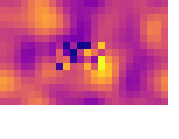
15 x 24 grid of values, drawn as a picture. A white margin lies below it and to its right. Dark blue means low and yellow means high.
In the centre lies a patch that is rougher than the rest. No single row or column stands out from its neighbours. Overall the values sit about 50% of the way up the scale. No overall slope runs across the table.
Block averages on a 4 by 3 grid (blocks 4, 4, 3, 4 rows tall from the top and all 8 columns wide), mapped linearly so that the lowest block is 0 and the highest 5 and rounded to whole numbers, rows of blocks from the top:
502 / 102 / 251 / 421
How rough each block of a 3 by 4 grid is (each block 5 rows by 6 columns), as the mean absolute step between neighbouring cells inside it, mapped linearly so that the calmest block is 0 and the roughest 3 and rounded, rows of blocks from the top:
0 1 0 0 | 0 3 3 0 | 0 0 1 0
